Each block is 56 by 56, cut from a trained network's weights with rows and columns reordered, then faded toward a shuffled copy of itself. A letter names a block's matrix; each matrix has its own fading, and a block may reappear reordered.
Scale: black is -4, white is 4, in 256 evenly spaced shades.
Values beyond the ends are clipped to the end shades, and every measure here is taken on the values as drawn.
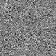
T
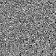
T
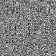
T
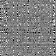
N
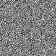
T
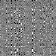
N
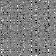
N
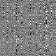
N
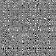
N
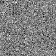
T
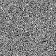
T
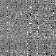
N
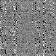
N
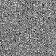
T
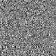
T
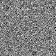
T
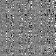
N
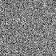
T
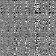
N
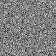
T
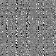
N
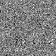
T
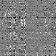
N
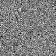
T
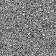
T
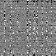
N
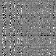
N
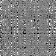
N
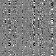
N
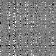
N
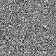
T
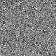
T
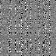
N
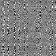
N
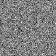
T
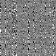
N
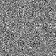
T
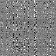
N
